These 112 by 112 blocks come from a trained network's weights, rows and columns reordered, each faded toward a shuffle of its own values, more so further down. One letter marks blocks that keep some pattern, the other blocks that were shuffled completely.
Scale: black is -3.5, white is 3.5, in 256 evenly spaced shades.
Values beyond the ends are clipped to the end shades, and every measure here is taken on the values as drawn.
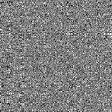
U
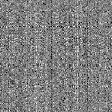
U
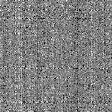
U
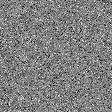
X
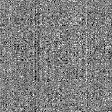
U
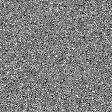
X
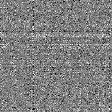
U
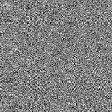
U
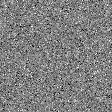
X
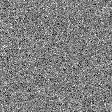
X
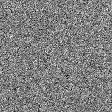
X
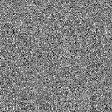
U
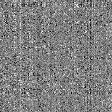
U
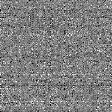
U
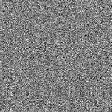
U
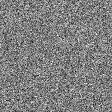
X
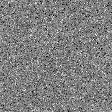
X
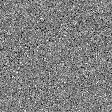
X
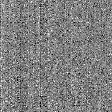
U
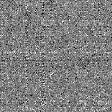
U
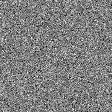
X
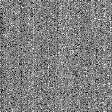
U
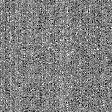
U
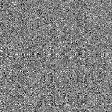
U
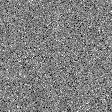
X
